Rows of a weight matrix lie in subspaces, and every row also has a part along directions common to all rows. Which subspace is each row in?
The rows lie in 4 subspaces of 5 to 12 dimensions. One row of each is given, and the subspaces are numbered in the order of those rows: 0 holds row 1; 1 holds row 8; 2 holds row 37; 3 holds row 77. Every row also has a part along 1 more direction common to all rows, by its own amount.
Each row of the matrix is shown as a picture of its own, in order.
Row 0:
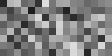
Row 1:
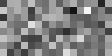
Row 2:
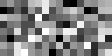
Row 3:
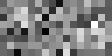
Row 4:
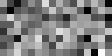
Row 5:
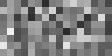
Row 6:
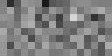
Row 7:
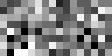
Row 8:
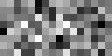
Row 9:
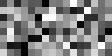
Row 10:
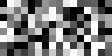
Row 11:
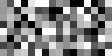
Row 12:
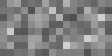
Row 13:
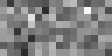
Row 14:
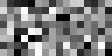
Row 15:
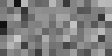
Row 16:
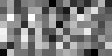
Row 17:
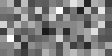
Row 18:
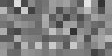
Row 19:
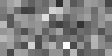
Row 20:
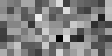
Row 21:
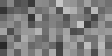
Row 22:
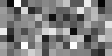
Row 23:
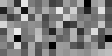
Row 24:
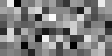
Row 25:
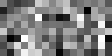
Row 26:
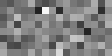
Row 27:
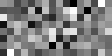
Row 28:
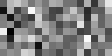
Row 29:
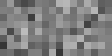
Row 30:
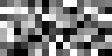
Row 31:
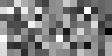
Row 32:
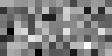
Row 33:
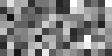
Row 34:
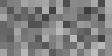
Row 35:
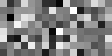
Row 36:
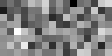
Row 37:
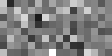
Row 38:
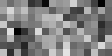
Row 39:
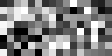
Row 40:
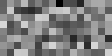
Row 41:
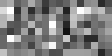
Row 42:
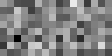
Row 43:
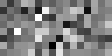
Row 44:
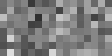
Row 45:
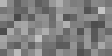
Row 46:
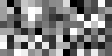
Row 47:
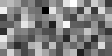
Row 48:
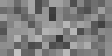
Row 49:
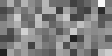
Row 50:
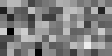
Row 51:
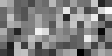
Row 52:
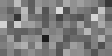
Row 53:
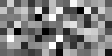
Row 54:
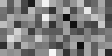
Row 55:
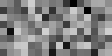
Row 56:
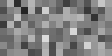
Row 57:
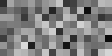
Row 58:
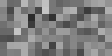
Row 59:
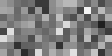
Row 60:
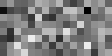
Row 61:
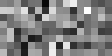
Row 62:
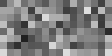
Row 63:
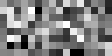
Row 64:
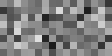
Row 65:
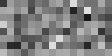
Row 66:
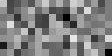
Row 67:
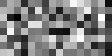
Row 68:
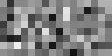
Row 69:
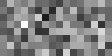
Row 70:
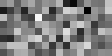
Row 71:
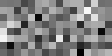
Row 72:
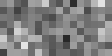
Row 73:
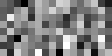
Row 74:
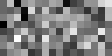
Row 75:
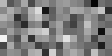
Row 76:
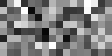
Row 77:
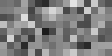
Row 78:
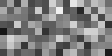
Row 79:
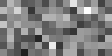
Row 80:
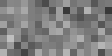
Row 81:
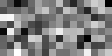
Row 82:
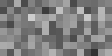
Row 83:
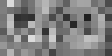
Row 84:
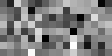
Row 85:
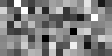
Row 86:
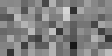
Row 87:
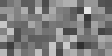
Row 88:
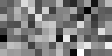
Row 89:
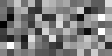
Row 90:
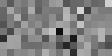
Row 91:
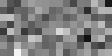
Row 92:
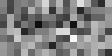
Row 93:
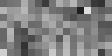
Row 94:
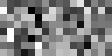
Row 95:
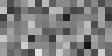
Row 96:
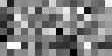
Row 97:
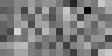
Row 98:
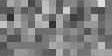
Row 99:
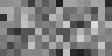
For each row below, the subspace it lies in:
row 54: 2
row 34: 2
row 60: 0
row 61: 2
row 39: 1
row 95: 0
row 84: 3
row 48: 1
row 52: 3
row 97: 2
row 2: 0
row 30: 0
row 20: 1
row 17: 3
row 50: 0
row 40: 2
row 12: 2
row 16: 2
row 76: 3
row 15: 3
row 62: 0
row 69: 1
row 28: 0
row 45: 1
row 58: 2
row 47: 1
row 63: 1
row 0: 2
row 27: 0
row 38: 1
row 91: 0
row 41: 2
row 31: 0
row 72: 1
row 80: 1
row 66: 2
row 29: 0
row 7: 0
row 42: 0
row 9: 3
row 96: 2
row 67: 2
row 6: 2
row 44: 0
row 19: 2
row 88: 1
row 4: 0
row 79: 0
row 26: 3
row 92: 2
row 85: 3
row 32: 0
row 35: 2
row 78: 3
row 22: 3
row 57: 2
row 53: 3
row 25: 0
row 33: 0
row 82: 2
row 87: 0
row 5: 2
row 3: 1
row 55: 2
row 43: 3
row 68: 2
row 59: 1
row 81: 0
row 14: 0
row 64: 3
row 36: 1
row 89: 2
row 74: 3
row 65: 2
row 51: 1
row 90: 2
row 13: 2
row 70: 1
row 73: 0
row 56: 3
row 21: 0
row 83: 2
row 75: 3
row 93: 1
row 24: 3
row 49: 2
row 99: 1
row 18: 3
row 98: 2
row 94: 0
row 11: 3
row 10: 2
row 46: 0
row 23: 3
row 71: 1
